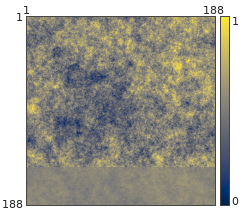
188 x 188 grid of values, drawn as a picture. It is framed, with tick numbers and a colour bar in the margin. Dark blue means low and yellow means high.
The bottom part is calmer, past a seam about 80% of the way down. The field is mottled with small blotches. The ninth with the highest average is the top right. No single row or column stands out from its neighbours.
